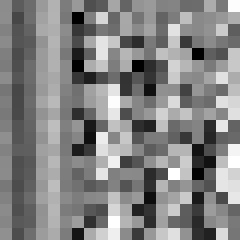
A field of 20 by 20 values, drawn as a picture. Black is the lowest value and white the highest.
The left part is calmer, up to a seam about 30% of the way across. No row or column stands out. The values follow a bell shape. No overall slope runs across the table. Upright stripes repeat 4 times across the table.
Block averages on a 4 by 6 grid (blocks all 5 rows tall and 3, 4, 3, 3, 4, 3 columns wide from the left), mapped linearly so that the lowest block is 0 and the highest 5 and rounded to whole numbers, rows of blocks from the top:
133334 | 134045 | 134123 | 134133
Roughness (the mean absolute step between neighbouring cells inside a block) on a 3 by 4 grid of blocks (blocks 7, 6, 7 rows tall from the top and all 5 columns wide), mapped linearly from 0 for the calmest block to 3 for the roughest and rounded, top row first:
0322
0223
0233
